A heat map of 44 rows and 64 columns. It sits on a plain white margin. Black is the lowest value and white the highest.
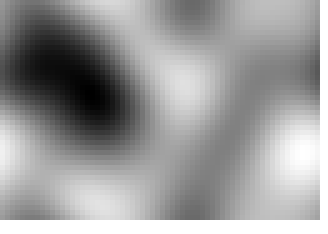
On average the colour sits 60% of the way up the scale. No lone cell stands out from its neighbours. The field is smooth, with broad soft blobs. The ninth with the highest average is the bottom right.
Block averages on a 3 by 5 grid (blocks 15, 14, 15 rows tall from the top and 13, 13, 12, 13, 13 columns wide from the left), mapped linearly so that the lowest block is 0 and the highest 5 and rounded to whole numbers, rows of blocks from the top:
1 2 4 3 3 | 2 0 4 3 4 | 4 4 3 3 5
